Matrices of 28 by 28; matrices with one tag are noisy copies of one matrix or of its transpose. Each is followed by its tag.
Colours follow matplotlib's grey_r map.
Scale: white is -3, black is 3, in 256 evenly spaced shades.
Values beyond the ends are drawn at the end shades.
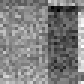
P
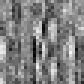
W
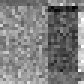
P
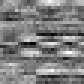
W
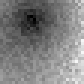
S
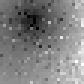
S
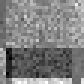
P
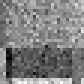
P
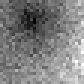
S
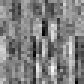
W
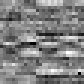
W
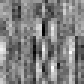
W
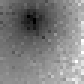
S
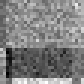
P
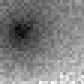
S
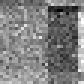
P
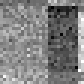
P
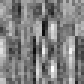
W
